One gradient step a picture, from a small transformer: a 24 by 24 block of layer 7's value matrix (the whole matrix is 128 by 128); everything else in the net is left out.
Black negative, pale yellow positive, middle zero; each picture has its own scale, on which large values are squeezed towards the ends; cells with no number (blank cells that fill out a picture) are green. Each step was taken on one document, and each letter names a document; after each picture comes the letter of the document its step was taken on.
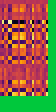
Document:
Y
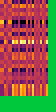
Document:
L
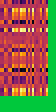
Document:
L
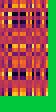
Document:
Y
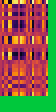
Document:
Y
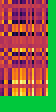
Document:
Y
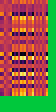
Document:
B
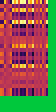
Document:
B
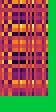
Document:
Y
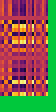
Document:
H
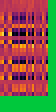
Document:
H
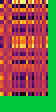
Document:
B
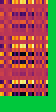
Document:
B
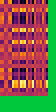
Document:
L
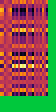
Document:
B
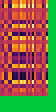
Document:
H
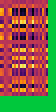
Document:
B
